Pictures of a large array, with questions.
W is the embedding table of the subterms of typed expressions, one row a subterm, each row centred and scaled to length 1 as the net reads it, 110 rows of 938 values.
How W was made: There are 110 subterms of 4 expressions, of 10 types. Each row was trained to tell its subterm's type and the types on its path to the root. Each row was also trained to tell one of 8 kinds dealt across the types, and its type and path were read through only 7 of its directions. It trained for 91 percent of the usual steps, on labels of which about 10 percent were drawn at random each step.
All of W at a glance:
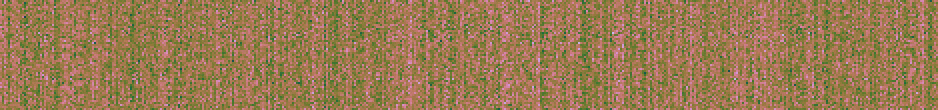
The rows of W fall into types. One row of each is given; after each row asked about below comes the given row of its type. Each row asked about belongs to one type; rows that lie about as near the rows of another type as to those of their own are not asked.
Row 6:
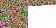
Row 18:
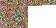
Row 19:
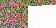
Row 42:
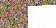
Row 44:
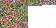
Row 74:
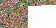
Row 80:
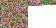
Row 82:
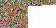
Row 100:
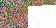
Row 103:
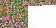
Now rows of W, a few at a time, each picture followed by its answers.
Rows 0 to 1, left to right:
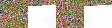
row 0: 18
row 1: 103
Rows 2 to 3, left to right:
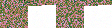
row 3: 6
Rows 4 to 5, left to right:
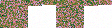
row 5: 74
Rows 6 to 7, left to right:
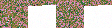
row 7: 100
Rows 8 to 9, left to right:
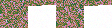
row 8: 100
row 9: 44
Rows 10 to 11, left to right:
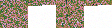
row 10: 82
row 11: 6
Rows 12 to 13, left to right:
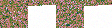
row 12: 42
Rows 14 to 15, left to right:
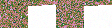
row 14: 44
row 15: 6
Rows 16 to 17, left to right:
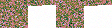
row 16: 19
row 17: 82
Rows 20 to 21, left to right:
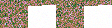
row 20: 6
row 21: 44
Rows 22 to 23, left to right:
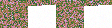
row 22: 19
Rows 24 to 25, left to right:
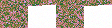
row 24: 18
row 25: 80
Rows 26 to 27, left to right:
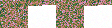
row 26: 44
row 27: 44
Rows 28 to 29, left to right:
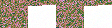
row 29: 6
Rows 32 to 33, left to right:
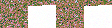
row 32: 82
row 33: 100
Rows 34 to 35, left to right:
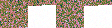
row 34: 44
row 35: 80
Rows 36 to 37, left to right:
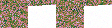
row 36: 42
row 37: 100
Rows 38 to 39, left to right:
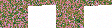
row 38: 82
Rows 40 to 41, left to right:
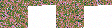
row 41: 19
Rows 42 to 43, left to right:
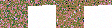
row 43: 18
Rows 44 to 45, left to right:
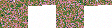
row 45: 19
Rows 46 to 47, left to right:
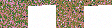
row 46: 19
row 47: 18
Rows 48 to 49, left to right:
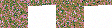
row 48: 42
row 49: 18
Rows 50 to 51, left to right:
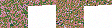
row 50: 42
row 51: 100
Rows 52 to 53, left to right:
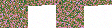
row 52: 19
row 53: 80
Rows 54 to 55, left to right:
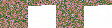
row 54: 19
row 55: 80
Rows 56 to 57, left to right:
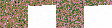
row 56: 103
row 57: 82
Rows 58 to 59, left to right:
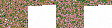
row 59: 19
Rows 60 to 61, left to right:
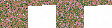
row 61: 100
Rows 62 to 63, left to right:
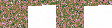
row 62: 6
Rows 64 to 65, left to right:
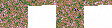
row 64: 74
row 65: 44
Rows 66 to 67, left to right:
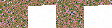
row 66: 6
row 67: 42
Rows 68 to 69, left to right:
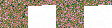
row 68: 44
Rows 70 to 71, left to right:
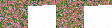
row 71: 6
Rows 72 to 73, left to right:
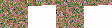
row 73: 44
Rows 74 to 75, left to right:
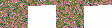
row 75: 44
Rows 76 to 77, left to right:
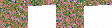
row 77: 19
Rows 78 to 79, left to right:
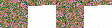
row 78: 74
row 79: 74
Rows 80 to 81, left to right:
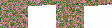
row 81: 42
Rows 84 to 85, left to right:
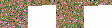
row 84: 100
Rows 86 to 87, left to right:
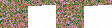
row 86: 19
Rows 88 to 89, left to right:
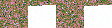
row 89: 80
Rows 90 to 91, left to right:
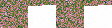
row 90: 80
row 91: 44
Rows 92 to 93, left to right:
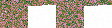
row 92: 80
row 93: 80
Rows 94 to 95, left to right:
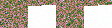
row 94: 74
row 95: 6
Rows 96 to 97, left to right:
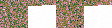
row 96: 42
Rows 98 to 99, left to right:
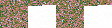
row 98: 6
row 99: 100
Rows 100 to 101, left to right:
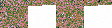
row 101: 6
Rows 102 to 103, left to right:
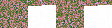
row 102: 19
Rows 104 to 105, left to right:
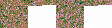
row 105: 74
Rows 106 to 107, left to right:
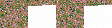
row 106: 103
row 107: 42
